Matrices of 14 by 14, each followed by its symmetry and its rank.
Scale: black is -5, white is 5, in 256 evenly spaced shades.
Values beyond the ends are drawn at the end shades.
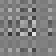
symmetric, rank one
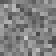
neither, full rank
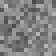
neither, full rank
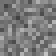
symmetric, full rank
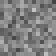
neither, full rank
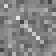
symmetric, full rank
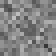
symmetric, full rank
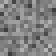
symmetric, full rank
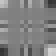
symmetric, rank one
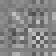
symmetric, rank three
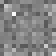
symmetric, rank three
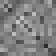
symmetric, full rank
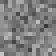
neither, full rank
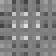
symmetric, rank one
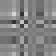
symmetric, rank one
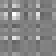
symmetric, rank one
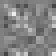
symmetric, rank three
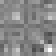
symmetric, rank three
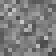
symmetric, full rank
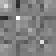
symmetric, rank three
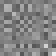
symmetric, rank three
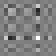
symmetric, rank one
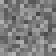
neither, full rank
